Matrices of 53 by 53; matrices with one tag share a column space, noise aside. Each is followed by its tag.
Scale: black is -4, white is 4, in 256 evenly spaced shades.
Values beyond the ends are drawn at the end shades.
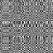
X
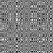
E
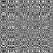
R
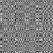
E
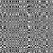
R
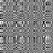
X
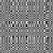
X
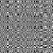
R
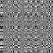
R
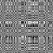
X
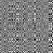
E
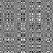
E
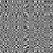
R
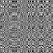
R
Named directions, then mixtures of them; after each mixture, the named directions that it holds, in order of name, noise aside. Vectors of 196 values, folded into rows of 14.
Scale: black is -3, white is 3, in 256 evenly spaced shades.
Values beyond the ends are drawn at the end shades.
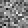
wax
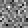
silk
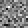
silk, wax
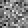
wax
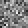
silk, wax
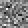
silk, wax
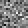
wax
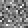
silk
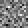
silk, wax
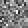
silk, wax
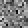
silk, wax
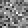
wax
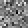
silk, wax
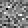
silk, wax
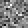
wax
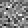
silk, wax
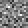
silk, wax
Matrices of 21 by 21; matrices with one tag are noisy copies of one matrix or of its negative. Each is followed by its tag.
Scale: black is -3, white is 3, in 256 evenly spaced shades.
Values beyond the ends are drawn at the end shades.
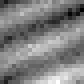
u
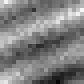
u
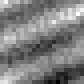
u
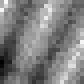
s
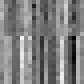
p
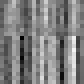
p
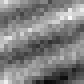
u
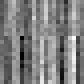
p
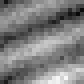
u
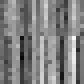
p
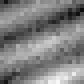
u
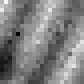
s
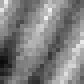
s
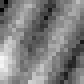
s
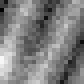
s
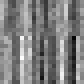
p
